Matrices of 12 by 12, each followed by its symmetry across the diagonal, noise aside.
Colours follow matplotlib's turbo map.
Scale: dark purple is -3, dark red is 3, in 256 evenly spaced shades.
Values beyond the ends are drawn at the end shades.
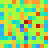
antisymmetric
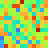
neither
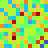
symmetric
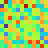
antisymmetric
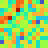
symmetric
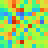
antisymmetric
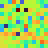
neither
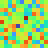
antisymmetric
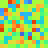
antisymmetric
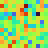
neither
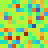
antisymmetric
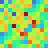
symmetric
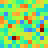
neither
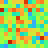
neither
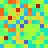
symmetric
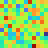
antisymmetric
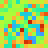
symmetric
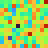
neither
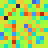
symmetric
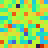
neither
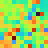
antisymmetric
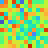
symmetric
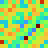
symmetric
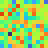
neither
